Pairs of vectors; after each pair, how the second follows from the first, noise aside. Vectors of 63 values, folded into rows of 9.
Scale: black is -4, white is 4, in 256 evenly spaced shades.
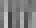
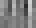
reversed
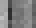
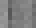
shrunk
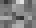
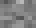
shrunk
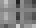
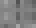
shrunk
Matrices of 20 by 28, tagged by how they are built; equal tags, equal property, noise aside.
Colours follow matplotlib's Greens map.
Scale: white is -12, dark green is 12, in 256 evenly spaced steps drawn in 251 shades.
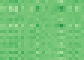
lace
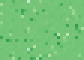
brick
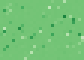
brick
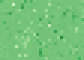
brick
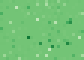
brick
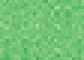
lace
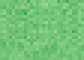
lace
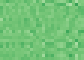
lace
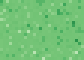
brick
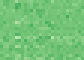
lace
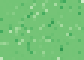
brick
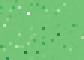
brick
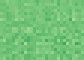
lace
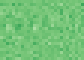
lace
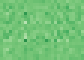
lace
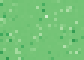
brick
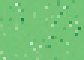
brick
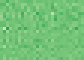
lace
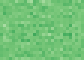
lace
